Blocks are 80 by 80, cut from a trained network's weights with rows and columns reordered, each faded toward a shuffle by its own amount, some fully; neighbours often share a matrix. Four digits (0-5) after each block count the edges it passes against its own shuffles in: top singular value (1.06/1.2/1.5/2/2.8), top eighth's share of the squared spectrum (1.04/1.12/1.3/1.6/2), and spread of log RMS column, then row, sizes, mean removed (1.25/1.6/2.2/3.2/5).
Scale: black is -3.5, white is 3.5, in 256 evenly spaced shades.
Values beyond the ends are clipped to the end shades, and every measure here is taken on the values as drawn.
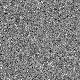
0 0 0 0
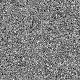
0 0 0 0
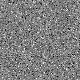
1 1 0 0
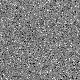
0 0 0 0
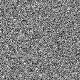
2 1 0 0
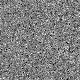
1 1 0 0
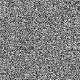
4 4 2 2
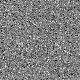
0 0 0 0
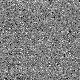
1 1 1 0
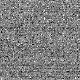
2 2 2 1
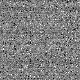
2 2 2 0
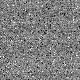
1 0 0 0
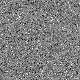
0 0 0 0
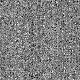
2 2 0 1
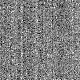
3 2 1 2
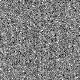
1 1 0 0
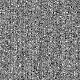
2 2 0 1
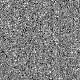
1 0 0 0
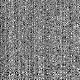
3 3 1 3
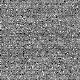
2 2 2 1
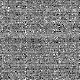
3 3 3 2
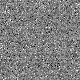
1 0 0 0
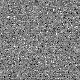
1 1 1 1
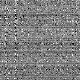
3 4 3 2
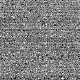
3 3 2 1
